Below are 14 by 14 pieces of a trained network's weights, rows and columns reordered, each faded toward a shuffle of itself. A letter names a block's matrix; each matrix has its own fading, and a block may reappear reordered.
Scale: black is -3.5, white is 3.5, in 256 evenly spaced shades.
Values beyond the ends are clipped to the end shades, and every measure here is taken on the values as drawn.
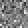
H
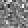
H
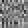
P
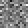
H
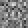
P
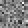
H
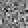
H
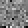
H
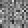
P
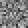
H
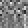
P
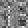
P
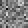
P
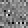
H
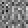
P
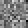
P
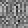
P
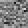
H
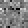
H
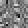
P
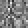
P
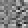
P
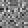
H
